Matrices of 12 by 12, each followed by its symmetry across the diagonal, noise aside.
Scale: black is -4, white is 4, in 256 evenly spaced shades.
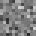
antisymmetric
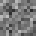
symmetric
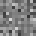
antisymmetric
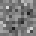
symmetric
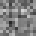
antisymmetric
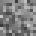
antisymmetric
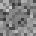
symmetric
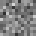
antisymmetric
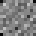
symmetric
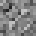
symmetric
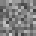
antisymmetric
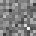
symmetric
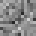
symmetric
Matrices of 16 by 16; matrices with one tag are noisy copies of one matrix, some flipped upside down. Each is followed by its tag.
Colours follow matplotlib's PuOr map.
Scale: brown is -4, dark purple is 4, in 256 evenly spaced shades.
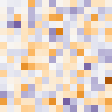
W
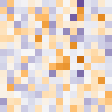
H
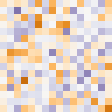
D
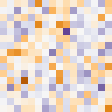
D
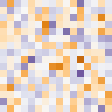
H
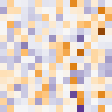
H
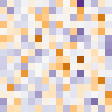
H
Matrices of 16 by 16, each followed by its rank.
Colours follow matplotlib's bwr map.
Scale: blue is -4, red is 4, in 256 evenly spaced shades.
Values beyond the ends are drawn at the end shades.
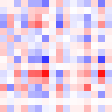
two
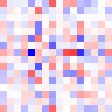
three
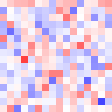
full rank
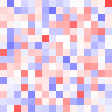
full rank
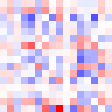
three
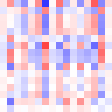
two
